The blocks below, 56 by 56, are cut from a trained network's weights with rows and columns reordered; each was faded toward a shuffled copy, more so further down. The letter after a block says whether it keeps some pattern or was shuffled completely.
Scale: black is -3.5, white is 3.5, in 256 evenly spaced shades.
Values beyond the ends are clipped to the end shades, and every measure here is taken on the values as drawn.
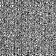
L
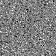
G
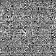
L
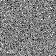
G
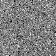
G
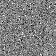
G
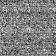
L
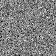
G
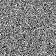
G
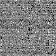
L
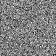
G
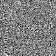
L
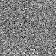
L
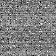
L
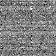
L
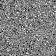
G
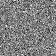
G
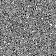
G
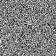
L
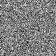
G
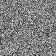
G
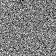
G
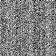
L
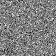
G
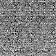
L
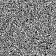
G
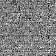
L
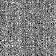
L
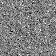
G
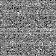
L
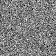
G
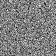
G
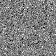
G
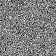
G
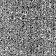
L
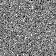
G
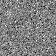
G
